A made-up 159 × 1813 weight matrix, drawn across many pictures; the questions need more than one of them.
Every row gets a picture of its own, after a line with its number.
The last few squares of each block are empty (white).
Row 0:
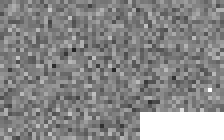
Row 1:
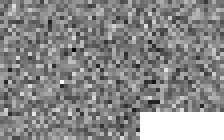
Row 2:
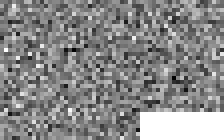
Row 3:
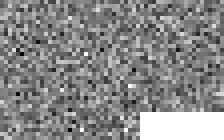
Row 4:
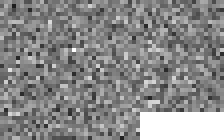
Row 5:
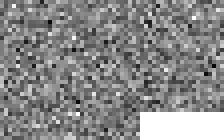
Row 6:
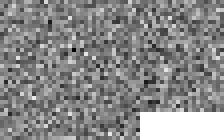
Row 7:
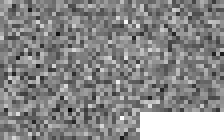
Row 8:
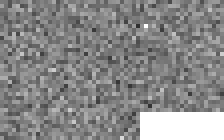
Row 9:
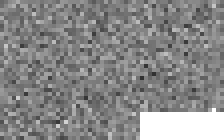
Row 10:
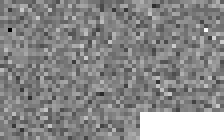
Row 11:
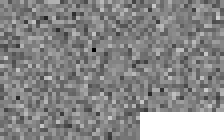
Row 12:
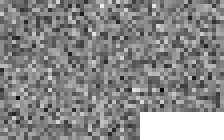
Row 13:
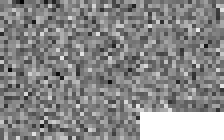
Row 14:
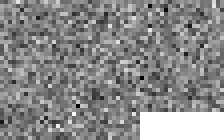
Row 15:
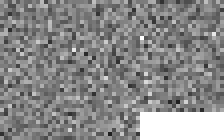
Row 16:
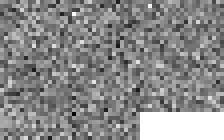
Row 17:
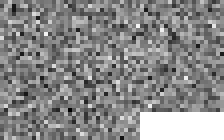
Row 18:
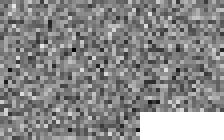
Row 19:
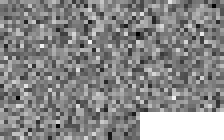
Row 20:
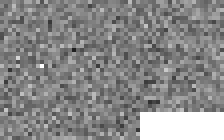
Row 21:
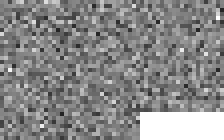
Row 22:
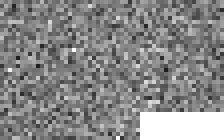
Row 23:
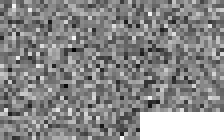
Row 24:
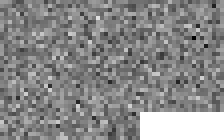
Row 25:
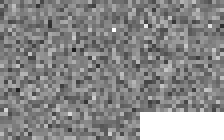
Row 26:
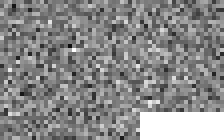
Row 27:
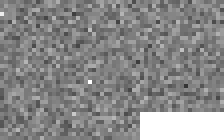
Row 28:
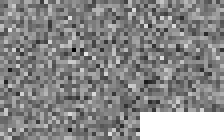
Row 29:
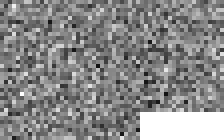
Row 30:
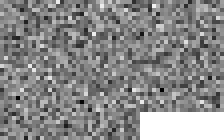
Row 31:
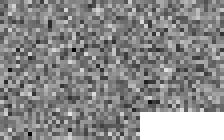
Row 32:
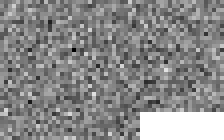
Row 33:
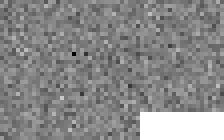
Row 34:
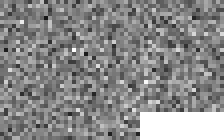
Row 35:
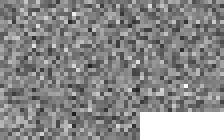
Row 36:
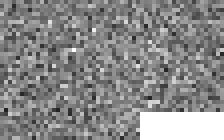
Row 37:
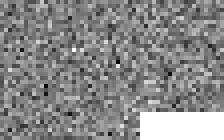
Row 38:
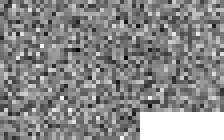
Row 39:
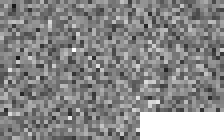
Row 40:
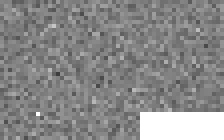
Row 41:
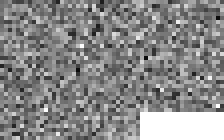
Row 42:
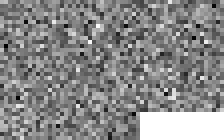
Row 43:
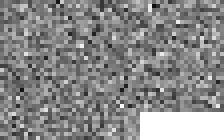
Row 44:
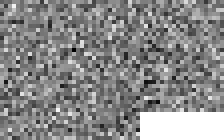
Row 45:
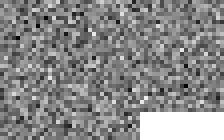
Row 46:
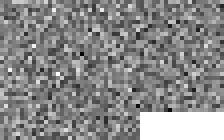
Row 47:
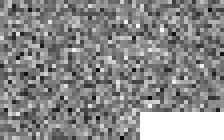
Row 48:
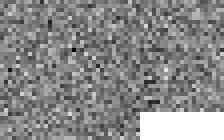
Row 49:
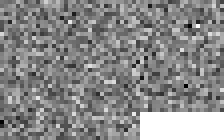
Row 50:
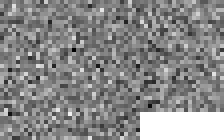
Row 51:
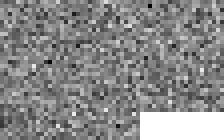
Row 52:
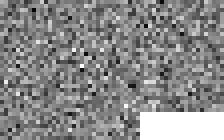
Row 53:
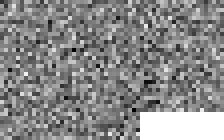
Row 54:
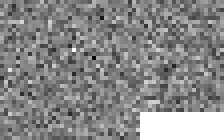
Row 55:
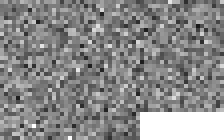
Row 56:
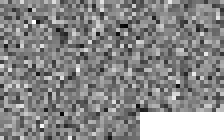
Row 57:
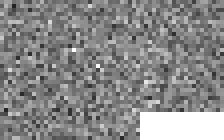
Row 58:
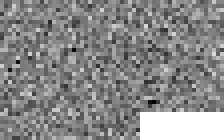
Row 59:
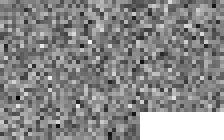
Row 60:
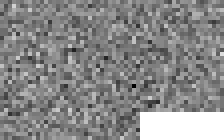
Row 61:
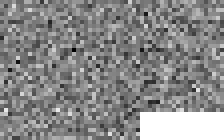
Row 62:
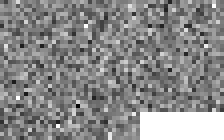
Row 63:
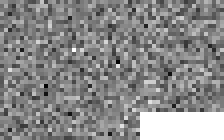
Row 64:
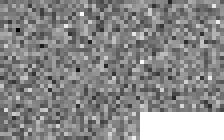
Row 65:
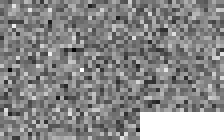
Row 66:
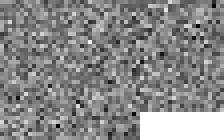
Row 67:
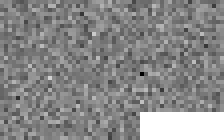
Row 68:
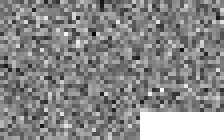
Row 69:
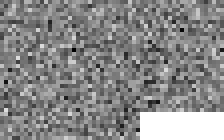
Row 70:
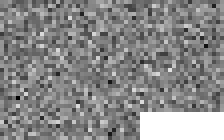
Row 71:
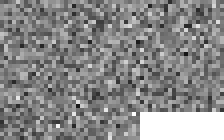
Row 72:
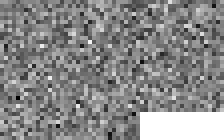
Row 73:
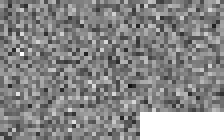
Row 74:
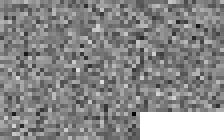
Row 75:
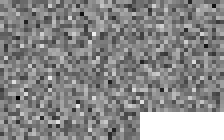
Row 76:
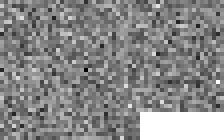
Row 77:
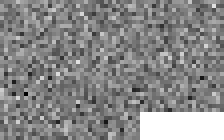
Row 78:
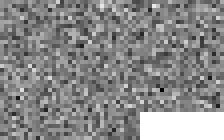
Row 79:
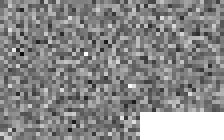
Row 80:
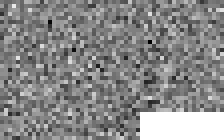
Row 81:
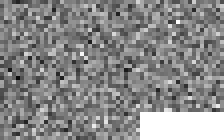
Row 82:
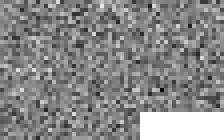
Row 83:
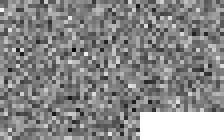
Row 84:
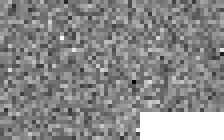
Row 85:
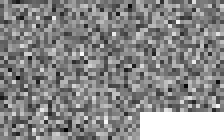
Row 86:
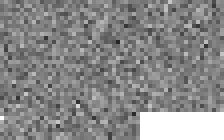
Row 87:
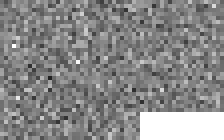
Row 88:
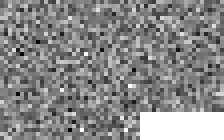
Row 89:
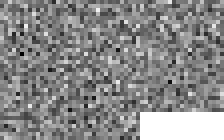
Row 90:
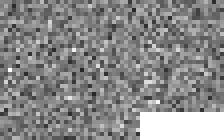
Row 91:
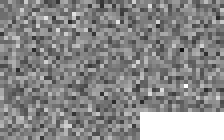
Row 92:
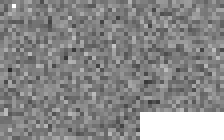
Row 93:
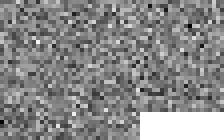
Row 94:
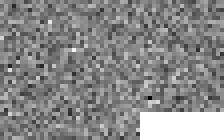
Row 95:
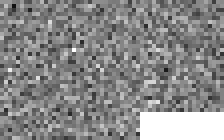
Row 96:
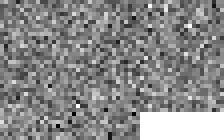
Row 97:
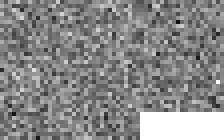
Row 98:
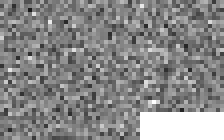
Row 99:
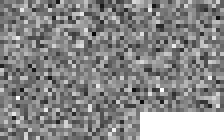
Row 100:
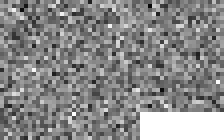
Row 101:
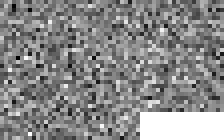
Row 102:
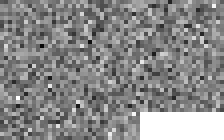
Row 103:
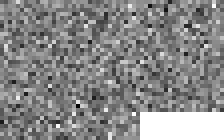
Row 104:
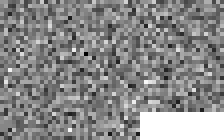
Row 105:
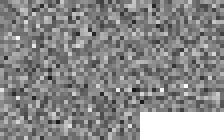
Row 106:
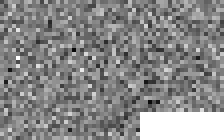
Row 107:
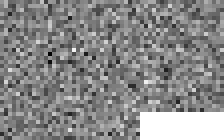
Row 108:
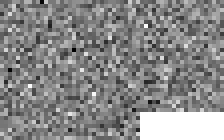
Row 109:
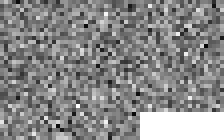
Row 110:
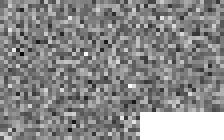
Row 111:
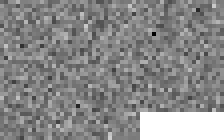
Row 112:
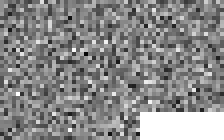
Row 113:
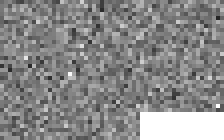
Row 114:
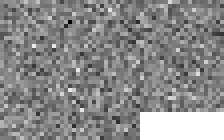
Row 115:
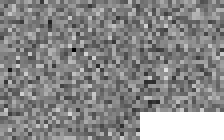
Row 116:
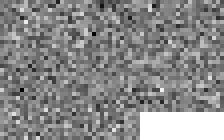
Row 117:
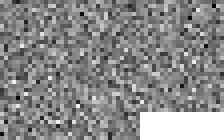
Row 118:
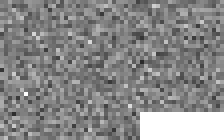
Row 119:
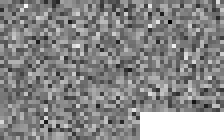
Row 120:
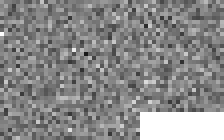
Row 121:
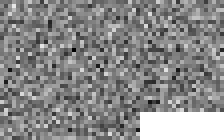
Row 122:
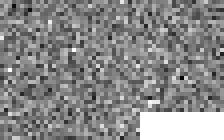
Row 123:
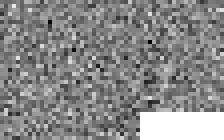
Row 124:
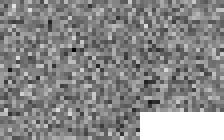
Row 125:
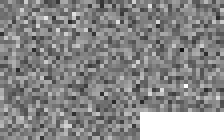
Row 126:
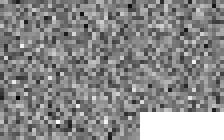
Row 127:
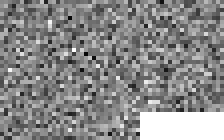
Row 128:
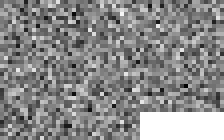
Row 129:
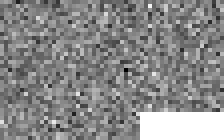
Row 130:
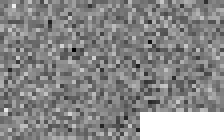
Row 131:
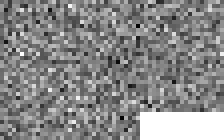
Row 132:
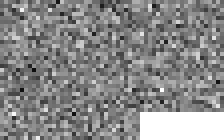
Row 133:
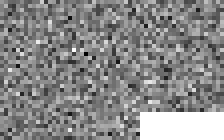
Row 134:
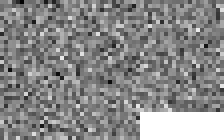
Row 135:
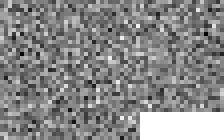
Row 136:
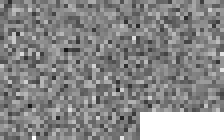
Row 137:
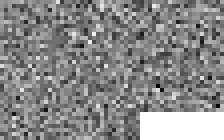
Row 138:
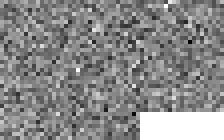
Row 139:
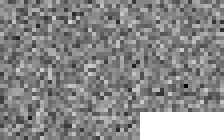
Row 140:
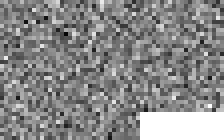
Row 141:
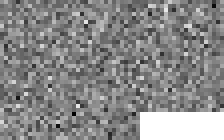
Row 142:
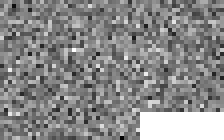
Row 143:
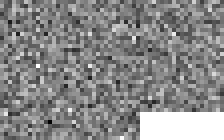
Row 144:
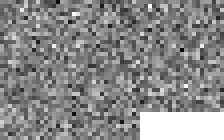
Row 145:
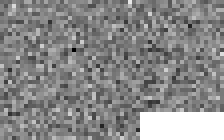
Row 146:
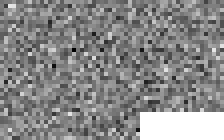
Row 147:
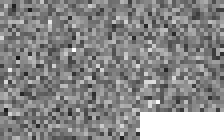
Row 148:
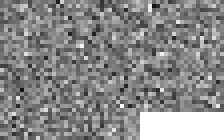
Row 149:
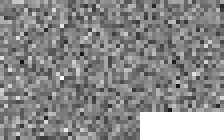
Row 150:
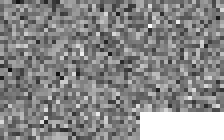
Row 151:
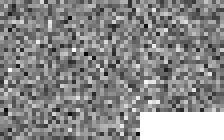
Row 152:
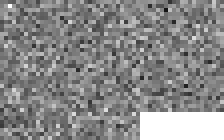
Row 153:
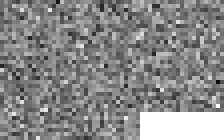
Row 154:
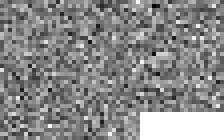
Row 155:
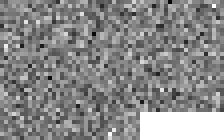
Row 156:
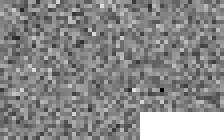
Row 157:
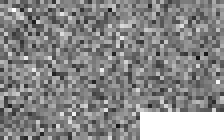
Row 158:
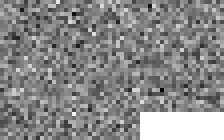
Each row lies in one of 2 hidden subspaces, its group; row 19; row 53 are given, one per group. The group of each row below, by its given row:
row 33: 53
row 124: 53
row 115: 53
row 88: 53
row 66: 19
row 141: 19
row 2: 53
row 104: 53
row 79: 53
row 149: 19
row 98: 53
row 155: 19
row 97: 19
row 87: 19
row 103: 19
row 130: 53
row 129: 19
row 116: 19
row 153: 19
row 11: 19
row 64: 19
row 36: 53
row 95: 53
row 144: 19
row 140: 19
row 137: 19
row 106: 53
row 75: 19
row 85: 19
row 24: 19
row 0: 53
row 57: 53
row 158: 19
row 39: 53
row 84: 53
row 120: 53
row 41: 19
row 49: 19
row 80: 53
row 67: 19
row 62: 19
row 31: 53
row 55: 19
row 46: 19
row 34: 53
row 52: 53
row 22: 53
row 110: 53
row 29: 53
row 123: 53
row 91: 19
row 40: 19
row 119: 19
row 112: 53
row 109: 19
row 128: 19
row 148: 19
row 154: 19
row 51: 19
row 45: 19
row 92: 53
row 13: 19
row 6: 53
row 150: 19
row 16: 19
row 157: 19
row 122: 53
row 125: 19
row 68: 19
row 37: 53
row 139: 19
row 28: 53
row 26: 53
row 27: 19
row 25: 53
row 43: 19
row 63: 53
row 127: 53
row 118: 19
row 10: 19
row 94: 53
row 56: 19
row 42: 19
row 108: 53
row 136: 53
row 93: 19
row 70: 19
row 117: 19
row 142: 53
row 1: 53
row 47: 53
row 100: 19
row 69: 53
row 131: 53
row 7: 53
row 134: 19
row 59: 19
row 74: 19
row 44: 53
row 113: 19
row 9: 19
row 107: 53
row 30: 19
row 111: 19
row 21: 19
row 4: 53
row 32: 53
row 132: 19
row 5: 53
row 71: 19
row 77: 19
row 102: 19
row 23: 53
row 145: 53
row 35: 19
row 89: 53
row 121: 53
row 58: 53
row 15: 53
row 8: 53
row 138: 19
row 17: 53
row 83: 53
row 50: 53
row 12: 19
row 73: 53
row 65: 53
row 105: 19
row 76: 19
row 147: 53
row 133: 53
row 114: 19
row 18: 53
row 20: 53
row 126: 19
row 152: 19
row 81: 19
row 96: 19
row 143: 53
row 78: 19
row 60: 53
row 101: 53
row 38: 53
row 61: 53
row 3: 53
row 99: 19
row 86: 19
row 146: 53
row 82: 19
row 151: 53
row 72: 19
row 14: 19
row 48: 53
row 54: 53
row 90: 53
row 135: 53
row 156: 19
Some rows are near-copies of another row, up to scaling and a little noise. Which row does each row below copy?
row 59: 72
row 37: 63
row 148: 43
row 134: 13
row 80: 123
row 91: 125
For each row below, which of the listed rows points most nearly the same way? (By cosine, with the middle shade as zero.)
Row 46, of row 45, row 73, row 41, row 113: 73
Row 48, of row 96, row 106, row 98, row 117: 106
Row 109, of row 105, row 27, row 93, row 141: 141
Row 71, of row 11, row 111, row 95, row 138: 111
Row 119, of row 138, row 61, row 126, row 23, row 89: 126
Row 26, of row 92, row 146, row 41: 41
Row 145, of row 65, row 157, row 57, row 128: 65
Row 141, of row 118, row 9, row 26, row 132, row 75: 75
